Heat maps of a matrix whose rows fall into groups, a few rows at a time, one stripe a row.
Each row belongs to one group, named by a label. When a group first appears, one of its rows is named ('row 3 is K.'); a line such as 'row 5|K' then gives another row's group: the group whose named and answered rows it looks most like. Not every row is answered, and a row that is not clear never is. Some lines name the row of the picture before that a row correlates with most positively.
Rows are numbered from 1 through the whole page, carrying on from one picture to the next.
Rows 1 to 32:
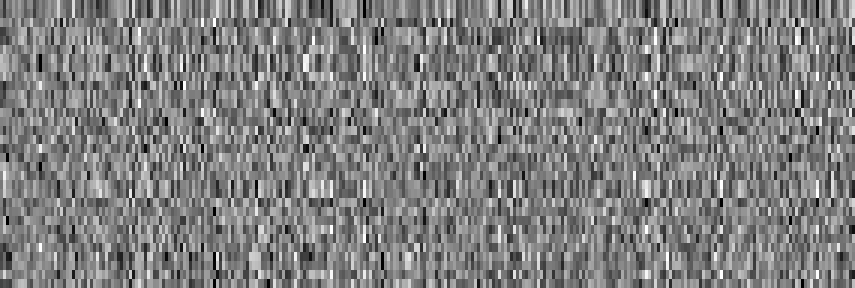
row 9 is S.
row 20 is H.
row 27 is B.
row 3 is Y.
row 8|H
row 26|S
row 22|S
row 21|S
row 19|H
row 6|S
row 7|H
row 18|B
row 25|B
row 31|S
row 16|H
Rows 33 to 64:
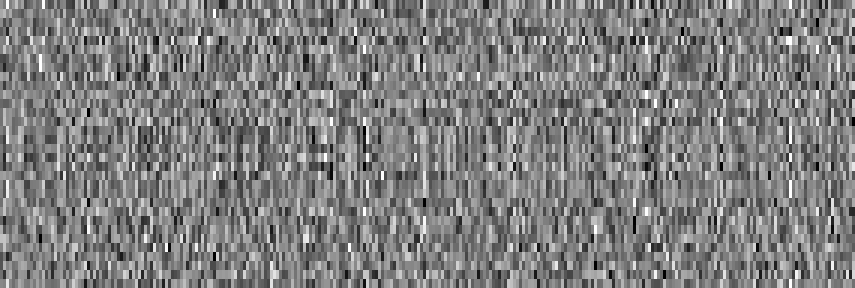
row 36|B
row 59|H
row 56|S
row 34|Y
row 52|Y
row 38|S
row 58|H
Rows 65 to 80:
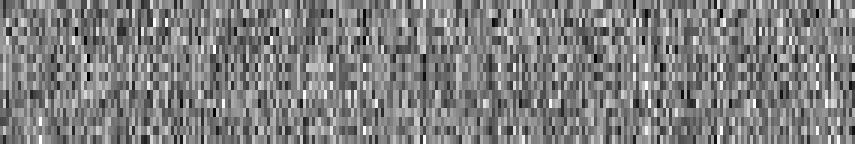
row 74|S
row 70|Y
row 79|S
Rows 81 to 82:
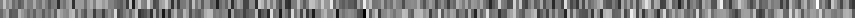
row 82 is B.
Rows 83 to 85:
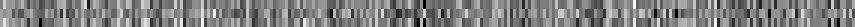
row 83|H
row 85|H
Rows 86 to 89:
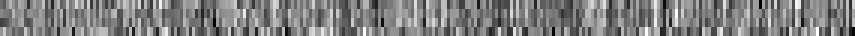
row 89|S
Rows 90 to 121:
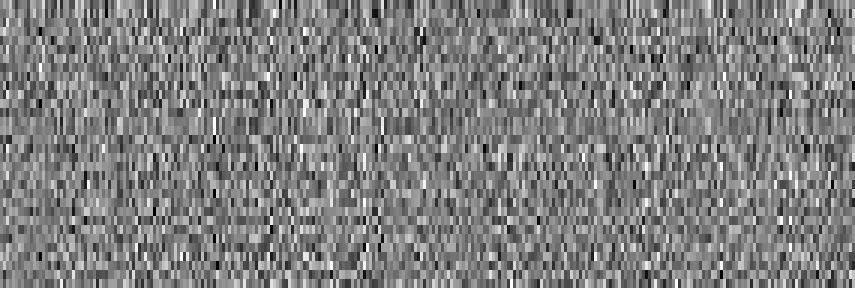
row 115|B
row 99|B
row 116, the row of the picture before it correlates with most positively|88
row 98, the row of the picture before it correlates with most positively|86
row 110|H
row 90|Y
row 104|Y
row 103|Y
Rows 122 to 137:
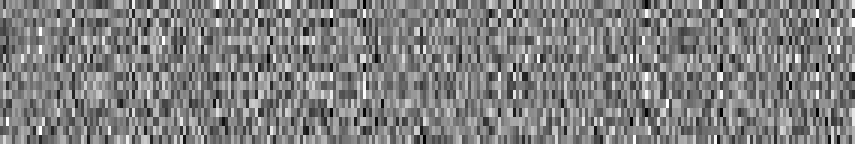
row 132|S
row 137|H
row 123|S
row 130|S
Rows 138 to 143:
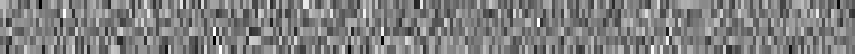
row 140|Y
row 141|Y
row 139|S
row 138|H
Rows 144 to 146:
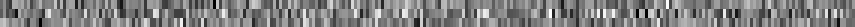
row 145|B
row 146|H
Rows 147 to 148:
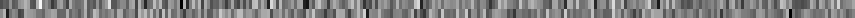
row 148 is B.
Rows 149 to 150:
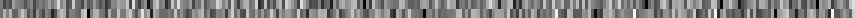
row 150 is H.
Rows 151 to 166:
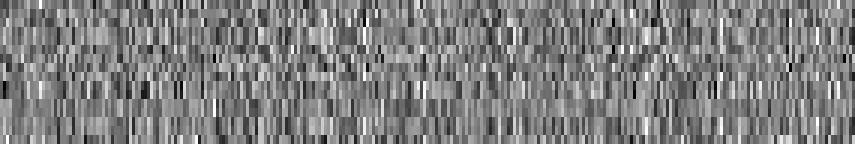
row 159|S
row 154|S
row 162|Y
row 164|S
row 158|B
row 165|S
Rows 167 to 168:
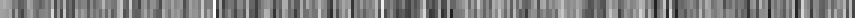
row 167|Y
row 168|Y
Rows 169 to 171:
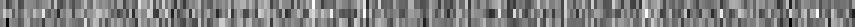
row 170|S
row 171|B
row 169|B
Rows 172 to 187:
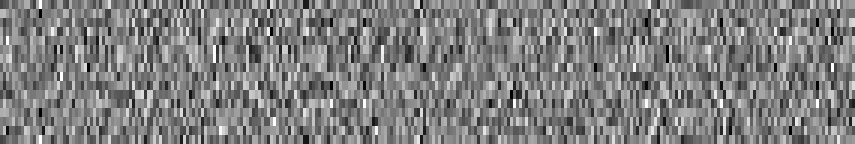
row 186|B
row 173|H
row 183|S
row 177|Y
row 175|H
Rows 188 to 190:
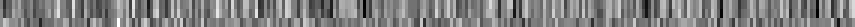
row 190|H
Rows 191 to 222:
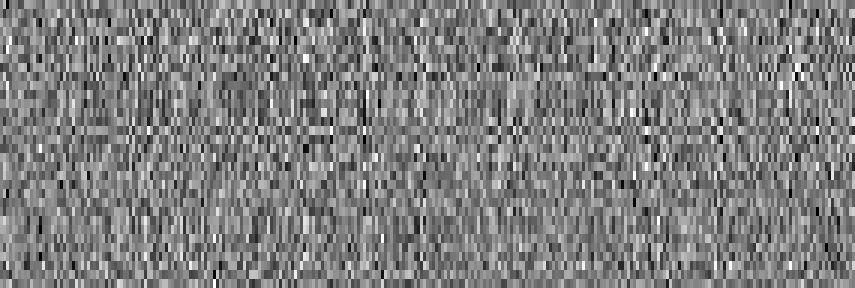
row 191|B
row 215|H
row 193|H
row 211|B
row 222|Y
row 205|S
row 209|S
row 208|Y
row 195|Y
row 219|H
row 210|H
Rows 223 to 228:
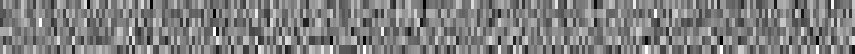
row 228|S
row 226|Y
